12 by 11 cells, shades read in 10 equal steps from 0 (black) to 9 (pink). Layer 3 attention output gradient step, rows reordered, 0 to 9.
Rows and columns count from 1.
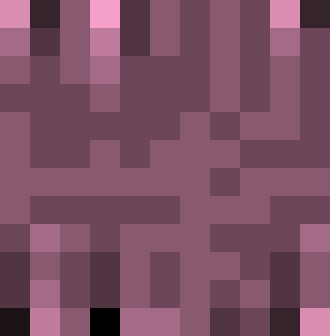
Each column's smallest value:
1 2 4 0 3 4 4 3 4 2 2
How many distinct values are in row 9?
3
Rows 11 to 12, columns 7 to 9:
5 4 5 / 5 3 4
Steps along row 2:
down up up down up down up down up down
